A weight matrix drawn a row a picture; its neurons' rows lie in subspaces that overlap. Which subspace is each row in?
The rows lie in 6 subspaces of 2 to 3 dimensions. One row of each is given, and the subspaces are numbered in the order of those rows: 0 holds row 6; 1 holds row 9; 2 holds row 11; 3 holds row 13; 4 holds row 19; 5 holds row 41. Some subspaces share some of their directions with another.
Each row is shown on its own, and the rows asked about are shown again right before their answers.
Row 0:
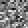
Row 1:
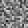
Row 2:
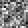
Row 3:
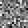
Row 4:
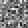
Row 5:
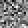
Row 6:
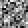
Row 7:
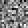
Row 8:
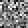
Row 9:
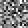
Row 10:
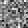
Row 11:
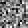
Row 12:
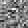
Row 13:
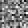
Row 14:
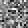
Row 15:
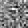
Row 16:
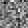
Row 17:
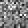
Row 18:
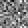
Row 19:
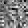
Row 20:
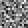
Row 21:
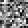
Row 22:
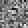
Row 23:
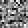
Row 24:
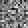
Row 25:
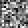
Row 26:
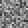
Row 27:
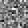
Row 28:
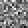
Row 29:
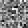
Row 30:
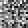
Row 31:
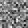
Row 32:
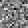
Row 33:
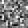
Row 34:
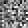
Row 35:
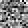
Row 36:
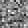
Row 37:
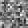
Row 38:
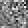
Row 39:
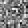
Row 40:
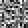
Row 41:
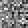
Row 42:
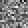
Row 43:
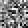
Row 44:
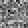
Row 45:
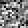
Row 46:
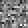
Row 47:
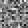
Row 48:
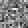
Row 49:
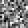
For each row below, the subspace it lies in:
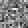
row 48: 5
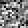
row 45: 0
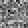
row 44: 4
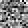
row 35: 3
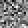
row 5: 1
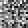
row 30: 5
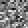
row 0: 0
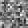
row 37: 1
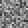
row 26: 2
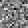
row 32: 5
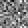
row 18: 1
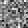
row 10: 1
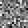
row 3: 2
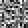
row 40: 2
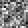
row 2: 0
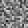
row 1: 2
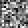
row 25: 0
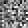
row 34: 5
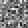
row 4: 2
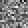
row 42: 3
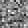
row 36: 4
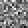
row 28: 1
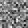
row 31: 2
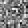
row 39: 2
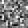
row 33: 0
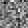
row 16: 1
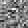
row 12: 0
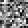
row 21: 1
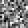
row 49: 0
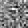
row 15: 4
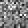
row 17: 3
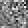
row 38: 3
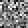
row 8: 3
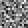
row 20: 2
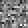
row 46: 1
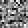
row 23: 4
